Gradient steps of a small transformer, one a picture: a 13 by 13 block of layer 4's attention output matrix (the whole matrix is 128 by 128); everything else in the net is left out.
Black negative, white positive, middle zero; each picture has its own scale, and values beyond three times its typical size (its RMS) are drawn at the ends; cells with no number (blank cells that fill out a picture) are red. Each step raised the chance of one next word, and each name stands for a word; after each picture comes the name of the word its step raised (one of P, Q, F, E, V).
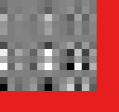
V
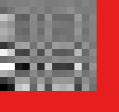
V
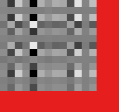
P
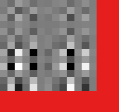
V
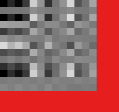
P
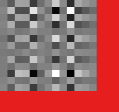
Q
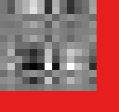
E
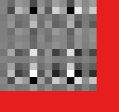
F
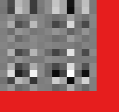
F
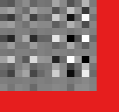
Q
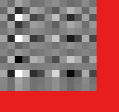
Q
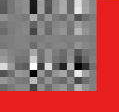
E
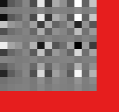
P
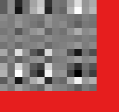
F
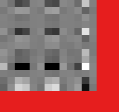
V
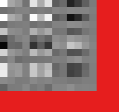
P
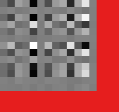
P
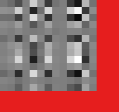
Q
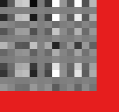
P
